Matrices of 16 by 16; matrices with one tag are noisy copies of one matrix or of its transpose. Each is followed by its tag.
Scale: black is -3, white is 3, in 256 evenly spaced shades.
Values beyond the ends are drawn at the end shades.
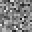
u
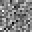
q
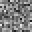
u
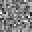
u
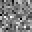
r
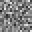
q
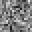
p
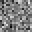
r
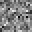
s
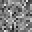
s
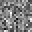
s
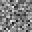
q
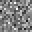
q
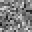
p
